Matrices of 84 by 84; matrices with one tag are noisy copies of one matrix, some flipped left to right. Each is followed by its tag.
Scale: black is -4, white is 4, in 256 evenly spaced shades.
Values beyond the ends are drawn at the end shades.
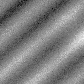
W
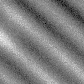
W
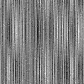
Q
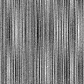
Q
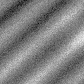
W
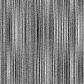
Q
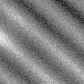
W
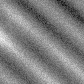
W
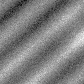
W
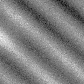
W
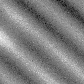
W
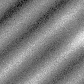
W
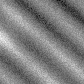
W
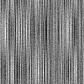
Q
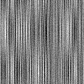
Q
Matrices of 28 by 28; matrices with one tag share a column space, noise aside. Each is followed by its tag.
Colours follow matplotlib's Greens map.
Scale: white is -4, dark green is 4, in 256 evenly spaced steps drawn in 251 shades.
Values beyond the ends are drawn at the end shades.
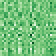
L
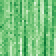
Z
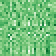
L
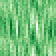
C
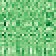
L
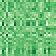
L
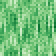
C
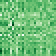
L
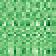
L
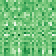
L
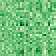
L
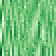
C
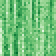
Z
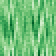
C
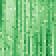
Z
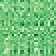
L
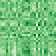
L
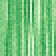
Z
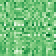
L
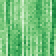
Z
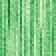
Z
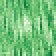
C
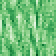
C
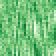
C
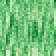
C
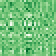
L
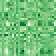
L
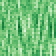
C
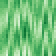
C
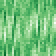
C
